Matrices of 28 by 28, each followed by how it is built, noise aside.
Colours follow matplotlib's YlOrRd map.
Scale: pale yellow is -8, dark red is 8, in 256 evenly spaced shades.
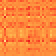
low rank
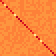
diagonal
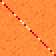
diagonal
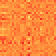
low rank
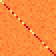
diagonal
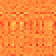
low rank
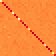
diagonal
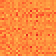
low rank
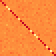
diagonal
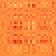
low rank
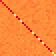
diagonal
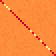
diagonal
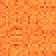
low rank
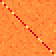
diagonal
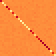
diagonal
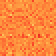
low rank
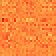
low rank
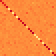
diagonal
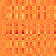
low rank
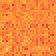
low rank
